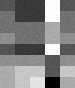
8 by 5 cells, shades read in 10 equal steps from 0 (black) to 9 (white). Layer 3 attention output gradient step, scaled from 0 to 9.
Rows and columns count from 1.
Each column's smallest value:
3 2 2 0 3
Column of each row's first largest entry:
4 4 4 4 4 1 2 3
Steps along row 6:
same same down up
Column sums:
36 33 34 45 37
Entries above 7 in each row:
1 1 0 0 1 0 0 1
